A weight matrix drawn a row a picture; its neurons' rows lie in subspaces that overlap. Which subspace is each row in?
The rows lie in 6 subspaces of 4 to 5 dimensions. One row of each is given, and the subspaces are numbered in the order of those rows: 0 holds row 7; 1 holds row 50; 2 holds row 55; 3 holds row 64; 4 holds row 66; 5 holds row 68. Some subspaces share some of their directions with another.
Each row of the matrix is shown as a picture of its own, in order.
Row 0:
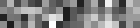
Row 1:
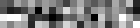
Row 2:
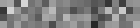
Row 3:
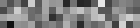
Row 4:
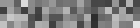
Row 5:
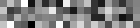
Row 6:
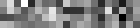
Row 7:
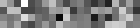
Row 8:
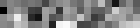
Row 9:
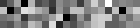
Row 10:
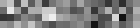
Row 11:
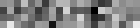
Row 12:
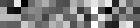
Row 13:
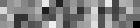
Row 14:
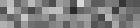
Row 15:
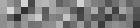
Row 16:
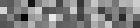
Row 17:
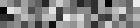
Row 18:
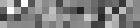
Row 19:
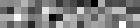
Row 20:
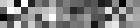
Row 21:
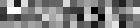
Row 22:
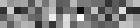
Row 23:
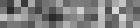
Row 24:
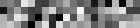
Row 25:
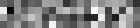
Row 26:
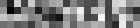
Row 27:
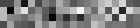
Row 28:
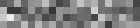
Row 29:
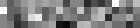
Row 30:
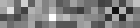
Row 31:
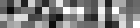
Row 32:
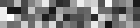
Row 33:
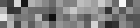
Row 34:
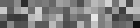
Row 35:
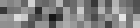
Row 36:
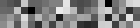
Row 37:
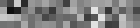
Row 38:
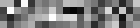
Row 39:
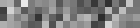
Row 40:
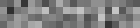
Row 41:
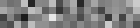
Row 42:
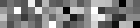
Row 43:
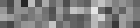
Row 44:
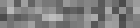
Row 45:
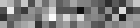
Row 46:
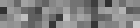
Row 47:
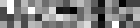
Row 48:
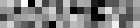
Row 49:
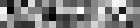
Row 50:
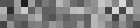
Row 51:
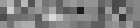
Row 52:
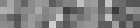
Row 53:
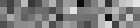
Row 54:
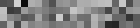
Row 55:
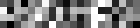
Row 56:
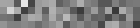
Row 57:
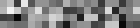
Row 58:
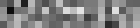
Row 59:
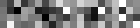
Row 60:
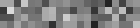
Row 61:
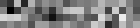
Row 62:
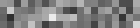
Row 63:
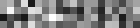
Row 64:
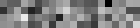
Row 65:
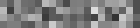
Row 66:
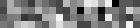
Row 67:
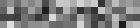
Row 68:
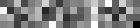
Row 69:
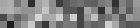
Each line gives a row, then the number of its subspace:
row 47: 3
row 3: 2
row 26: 4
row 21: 4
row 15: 0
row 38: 5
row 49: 4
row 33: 0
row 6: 2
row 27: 1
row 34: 1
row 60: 5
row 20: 0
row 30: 4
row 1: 1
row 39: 5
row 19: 2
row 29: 4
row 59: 2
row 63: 3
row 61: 1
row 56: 0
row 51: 4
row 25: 0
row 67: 2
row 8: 4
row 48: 2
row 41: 3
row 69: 2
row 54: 0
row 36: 3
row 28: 1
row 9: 0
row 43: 2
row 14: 3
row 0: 0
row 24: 2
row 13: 5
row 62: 5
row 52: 3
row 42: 2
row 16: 3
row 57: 4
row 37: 1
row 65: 0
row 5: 2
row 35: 3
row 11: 2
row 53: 3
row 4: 1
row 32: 1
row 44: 0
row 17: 1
